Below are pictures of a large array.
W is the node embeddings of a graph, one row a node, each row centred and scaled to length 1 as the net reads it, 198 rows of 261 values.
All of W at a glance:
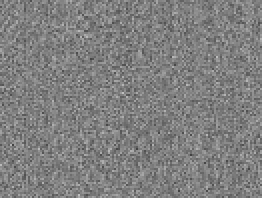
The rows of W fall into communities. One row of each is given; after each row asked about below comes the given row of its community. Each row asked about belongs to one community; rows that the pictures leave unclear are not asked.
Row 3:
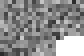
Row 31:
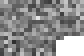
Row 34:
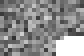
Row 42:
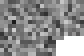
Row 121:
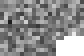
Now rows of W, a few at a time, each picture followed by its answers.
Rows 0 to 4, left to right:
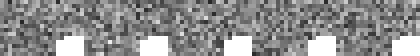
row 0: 31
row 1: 34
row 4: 121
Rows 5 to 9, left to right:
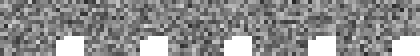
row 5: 31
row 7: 31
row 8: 31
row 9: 121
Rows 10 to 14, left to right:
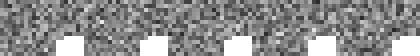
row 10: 121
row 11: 3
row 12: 121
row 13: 121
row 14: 121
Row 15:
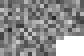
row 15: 42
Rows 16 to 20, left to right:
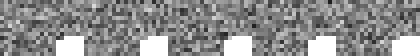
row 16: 31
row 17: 31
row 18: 3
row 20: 121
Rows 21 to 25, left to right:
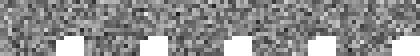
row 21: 121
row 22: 121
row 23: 121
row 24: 34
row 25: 3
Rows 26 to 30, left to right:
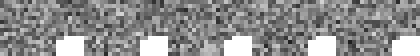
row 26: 34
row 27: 34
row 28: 3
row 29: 31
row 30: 31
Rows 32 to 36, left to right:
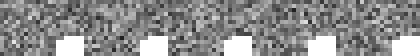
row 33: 34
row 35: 42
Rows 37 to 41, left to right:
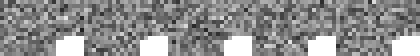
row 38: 3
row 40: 3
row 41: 3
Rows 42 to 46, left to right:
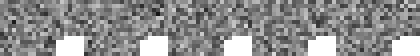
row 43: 34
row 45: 31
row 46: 121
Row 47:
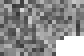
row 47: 31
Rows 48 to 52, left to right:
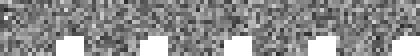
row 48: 34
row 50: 31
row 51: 3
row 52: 31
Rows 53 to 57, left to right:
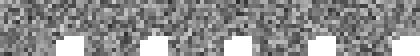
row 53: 3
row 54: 31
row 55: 34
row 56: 121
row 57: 121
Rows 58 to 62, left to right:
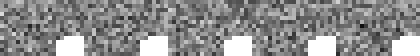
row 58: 3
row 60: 3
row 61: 31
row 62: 31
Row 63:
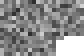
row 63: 3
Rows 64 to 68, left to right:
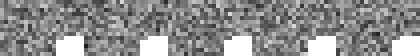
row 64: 3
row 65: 42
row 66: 121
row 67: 121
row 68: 31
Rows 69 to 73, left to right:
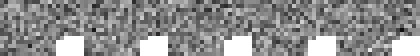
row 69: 34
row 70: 3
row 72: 42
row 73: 34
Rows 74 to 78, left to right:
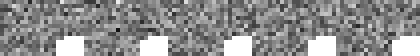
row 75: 34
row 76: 3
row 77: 31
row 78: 3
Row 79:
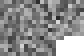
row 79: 121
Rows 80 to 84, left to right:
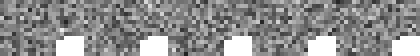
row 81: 31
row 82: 121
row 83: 121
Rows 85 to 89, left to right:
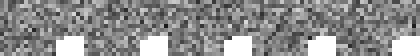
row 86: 3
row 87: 3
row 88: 31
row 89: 31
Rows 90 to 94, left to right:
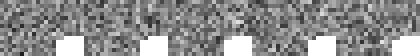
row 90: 121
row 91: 31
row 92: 42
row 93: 121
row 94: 31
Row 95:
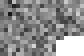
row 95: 31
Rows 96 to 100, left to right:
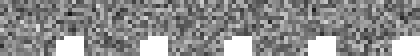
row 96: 42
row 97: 42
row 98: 121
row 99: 34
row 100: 3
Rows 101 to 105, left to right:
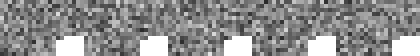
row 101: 3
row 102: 121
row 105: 42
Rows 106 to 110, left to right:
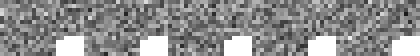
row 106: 121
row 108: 31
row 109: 31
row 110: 34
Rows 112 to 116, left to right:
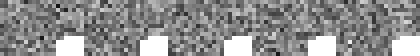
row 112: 34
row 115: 3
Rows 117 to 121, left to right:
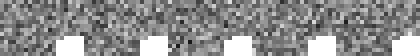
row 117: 121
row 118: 42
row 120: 3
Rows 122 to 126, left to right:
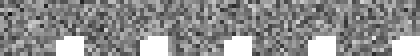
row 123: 121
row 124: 3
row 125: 3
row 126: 121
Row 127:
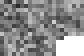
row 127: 31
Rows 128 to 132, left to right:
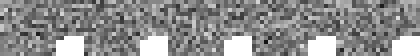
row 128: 121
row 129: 31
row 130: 3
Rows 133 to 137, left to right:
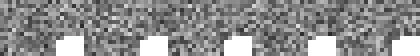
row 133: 31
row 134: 42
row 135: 34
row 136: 31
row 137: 34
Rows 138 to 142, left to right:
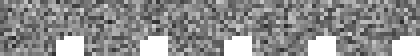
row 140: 121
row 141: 121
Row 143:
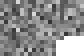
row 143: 3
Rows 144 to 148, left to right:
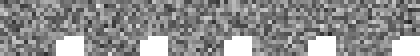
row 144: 121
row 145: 121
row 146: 31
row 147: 121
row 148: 121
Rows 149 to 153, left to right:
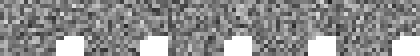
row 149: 121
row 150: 34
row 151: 31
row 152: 34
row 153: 34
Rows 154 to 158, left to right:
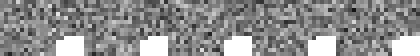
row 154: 3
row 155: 3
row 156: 34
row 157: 31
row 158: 3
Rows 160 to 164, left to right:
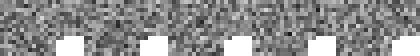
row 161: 31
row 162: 121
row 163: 121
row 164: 31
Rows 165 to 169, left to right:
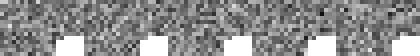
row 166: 34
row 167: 31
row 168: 42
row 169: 34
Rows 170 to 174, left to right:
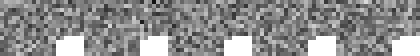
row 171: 42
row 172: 34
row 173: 121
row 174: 121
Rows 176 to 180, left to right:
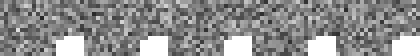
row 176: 3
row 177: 121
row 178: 3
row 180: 42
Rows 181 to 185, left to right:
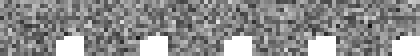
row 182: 42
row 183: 42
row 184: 34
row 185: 31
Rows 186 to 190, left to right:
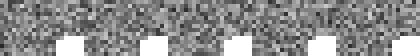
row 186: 42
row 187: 34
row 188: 31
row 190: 31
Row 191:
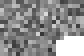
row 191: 121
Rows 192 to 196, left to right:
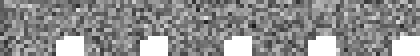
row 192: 34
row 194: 31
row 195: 31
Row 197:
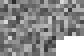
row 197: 42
